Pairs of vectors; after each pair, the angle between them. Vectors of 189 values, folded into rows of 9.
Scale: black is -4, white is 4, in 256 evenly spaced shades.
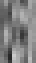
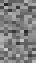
orthogonal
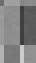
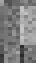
nearly opposite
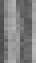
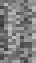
partly aligned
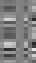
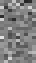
orthogonal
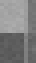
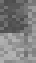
nearly opposite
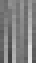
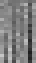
nearly opposite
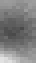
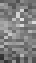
partly opposed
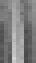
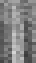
nearly parallel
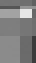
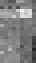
nearly parallel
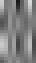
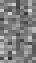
partly aligned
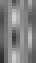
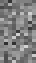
orthogonal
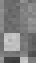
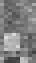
nearly parallel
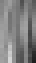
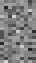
orthogonal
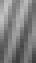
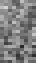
partly aligned
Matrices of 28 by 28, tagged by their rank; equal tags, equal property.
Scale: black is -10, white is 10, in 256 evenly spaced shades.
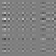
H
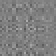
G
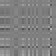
H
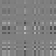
H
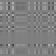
H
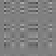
H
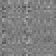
G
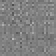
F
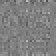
F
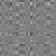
G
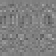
G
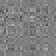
G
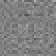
F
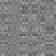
G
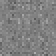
F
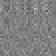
F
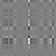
H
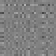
G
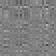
G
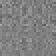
F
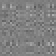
G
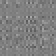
G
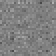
F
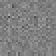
F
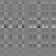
H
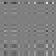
H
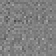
F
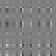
H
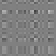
H
